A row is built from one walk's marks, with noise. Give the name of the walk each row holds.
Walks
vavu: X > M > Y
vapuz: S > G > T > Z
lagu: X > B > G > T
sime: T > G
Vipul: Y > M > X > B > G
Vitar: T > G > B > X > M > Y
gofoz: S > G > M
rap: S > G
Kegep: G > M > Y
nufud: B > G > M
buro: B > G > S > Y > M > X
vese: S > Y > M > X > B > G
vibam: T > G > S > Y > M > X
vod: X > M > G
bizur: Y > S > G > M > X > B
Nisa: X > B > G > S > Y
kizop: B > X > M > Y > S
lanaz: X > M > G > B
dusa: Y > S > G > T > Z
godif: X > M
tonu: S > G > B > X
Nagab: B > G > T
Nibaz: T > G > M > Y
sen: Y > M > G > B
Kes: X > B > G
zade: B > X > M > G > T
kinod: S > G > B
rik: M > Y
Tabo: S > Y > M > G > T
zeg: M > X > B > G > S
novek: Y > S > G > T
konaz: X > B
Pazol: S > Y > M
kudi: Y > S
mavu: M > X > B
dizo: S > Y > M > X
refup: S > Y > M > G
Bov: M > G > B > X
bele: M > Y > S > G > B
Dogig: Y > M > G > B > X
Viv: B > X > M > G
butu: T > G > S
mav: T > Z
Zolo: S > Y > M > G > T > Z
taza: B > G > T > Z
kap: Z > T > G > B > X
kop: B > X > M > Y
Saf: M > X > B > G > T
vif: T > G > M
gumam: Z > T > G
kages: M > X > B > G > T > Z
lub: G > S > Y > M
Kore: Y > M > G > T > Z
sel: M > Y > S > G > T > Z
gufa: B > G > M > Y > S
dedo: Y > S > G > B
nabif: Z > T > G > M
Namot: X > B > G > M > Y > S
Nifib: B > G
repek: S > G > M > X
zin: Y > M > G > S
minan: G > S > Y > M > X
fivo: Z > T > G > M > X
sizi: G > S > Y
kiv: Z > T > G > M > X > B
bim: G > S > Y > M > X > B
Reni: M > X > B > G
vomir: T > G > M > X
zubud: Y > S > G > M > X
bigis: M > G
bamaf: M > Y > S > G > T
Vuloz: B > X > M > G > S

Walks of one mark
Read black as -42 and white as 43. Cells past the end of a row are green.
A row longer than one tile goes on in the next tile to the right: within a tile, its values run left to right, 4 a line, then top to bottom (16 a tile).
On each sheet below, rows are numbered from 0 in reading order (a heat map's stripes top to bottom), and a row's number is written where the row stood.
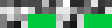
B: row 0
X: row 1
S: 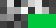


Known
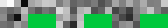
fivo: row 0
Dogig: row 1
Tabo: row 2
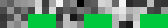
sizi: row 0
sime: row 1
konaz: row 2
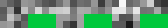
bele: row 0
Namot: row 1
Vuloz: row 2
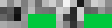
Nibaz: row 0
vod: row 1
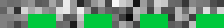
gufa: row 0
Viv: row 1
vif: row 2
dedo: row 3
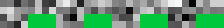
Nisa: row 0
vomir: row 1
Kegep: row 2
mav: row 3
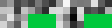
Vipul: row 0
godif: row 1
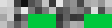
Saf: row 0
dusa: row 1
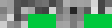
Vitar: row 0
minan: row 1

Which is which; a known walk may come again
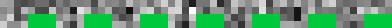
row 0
Vitar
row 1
sen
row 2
Kegep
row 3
lanaz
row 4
zubud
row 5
Nibaz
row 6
gufa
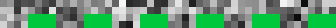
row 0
Vipul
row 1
Tabo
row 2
konaz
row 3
zade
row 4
bizur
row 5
nabif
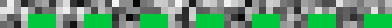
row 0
Viv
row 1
Bov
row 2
gumam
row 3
vod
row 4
vif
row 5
bele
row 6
sel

